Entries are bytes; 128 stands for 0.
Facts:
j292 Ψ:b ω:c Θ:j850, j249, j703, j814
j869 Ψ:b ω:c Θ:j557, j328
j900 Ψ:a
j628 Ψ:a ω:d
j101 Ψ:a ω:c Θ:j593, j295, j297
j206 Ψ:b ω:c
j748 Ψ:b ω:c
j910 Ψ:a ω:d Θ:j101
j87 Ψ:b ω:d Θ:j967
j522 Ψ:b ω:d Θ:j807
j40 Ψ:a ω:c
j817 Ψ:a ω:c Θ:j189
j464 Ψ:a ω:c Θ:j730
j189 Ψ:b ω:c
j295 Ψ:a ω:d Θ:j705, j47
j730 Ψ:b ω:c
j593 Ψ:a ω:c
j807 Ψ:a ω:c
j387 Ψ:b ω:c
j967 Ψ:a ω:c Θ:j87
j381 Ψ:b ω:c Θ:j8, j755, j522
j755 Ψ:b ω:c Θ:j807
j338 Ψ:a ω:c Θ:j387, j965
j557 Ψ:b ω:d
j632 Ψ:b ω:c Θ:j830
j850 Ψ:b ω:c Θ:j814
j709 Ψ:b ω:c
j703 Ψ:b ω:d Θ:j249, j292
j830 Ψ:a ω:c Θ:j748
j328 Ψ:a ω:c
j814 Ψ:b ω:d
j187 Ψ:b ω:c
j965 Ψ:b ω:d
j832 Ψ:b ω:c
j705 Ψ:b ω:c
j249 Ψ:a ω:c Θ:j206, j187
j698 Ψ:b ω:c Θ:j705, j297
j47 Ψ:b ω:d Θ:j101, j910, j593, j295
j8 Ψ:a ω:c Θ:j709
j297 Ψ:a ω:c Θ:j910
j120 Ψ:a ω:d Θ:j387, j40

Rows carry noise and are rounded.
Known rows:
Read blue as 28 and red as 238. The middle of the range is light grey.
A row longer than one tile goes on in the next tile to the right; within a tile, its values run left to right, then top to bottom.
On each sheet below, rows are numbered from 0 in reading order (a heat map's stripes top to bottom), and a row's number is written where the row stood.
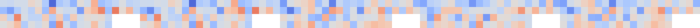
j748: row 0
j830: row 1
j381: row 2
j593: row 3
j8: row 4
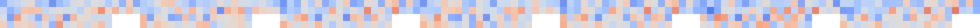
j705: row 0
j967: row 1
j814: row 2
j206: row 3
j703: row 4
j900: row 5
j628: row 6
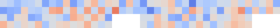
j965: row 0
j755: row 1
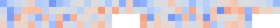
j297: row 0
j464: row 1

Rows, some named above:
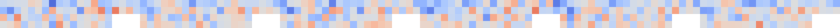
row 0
j830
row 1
j832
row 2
j381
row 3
j557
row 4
j698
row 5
j189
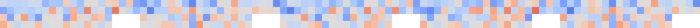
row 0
j87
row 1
j328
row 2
j522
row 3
j120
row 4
j869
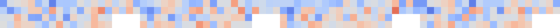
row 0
j807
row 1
j338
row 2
j47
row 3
j381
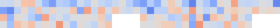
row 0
j817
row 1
j328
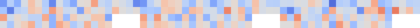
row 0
j869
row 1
j292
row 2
j632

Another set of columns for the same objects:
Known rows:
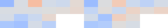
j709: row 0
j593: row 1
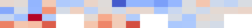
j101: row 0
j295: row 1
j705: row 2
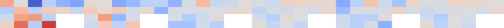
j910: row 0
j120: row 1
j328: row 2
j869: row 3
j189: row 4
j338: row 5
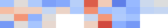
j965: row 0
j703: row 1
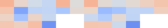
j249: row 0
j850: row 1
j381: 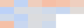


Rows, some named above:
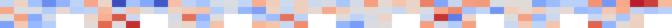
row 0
j814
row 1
j47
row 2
j522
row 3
j297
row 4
j807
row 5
j87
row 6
j120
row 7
j967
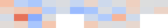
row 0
j522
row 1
j698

